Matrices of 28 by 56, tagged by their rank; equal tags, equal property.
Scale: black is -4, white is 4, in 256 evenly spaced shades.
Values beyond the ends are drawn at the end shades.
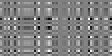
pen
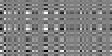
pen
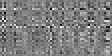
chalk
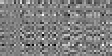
chalk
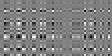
pen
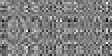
chalk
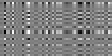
pen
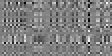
chalk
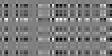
pen
